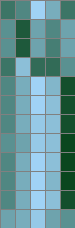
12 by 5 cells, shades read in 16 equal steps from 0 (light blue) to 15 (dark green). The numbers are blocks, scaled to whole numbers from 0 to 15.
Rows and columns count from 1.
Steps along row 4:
down up same down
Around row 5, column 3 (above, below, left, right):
11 0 4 3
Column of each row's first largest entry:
1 2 2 3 5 5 5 5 5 5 5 5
